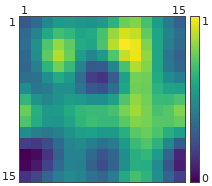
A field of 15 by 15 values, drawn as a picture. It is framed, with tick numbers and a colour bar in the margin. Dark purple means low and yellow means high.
No lone cell stands out from its neighbours. No single row or column stands out from its neighbours. The ninth with the lowest average is the bottom left.
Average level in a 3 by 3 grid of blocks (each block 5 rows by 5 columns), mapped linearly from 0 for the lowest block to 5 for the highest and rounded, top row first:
344
335
023
